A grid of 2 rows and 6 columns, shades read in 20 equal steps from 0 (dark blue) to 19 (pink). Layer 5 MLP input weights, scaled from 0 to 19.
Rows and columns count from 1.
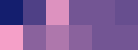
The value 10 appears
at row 2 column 2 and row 2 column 4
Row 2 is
19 10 13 10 8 8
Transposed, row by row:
0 19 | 5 10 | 17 13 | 8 10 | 8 8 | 7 8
